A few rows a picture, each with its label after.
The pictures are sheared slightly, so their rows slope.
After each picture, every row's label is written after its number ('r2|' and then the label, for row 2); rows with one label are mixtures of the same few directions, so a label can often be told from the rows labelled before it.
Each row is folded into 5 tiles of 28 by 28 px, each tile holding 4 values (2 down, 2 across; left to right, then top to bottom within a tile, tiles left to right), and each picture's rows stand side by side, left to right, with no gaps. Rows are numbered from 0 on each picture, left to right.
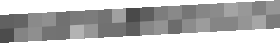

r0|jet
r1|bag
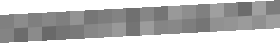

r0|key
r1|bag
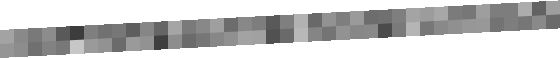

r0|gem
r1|key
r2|key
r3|bag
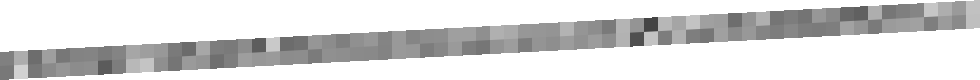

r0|key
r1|jet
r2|bag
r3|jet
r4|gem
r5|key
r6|key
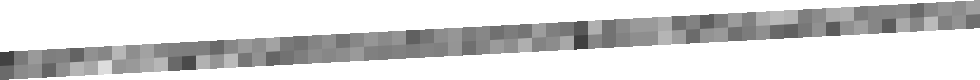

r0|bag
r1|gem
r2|jet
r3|bag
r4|key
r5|gem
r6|gem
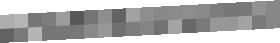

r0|bag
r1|bag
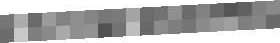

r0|key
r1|jet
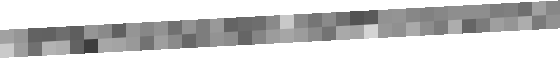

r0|jet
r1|key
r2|gem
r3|bag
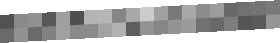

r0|bag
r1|bag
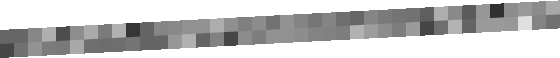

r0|jet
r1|gem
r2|gem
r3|bag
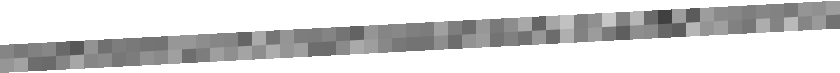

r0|gem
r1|bag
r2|gem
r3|bag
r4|bag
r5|gem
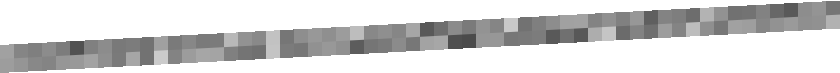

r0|gem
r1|key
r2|gem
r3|gem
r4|gem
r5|gem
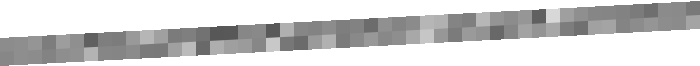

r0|jet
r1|gem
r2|gem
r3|jet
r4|gem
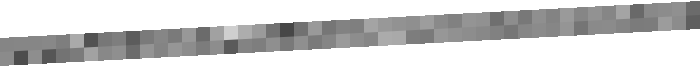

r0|key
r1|jet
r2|bag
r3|key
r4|key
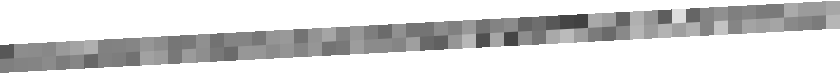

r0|gem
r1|jet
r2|bag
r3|gem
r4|bag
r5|key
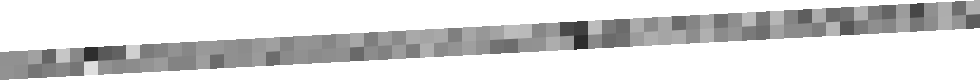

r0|jet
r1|gem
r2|gem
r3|jet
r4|key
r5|bag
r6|bag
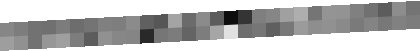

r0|jet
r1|jet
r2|key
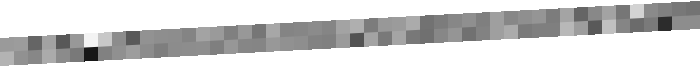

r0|jet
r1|jet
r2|gem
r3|jet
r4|bag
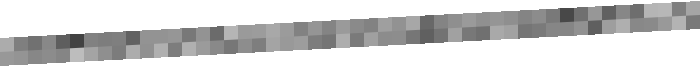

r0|gem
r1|key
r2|gem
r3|jet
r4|bag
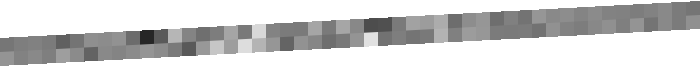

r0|jet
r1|bag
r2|jet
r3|key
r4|gem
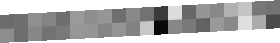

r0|key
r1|key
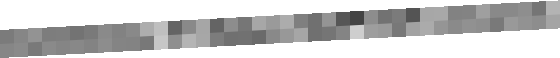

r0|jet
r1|key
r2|gem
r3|jet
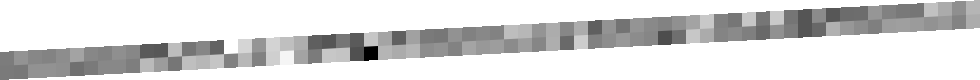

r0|gem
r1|key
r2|jet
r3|key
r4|key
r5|bag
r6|key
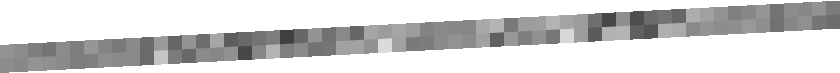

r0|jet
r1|key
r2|bag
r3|gem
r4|jet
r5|key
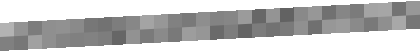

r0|bag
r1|bag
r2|bag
